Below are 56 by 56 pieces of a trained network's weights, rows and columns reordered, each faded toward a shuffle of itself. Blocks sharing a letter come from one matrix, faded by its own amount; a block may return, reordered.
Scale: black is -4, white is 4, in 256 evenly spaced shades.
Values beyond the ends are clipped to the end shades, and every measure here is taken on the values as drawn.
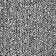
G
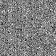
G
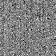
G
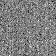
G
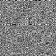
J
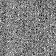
G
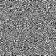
J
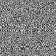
J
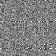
J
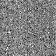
G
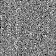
G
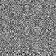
J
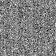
G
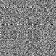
J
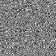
J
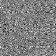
J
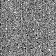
G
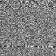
J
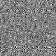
J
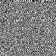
J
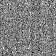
G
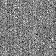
G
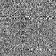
J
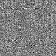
J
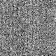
G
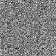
J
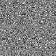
J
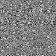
J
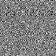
J
